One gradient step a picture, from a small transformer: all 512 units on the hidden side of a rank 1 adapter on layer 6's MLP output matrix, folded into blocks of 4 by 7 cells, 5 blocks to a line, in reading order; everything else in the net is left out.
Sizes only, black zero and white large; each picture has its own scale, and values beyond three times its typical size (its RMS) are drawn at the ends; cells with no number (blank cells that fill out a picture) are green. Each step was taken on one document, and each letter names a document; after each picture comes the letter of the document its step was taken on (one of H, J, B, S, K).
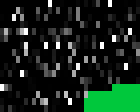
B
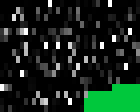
B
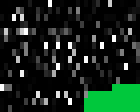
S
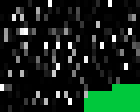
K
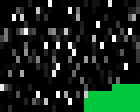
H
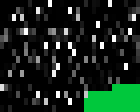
H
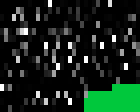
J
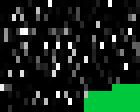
S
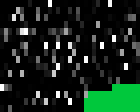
J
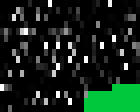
K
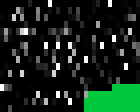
K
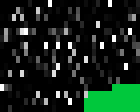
S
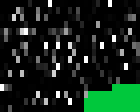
J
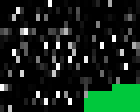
K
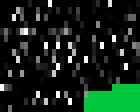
K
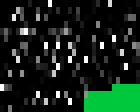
J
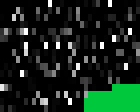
B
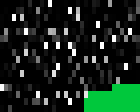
H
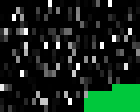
B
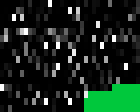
H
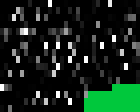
J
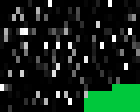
S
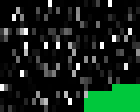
B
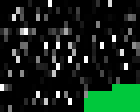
K
